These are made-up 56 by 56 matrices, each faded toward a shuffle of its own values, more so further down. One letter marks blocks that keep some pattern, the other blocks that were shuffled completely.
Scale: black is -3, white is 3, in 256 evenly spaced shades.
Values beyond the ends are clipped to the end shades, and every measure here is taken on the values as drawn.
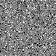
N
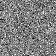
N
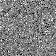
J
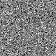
N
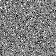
J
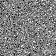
J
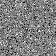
J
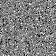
J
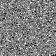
J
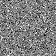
J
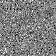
J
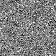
N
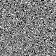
J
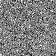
N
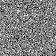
N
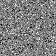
J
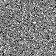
J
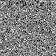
N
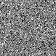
J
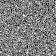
J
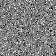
N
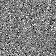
J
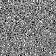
N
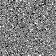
N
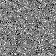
N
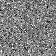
N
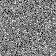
J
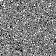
J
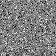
N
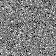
J
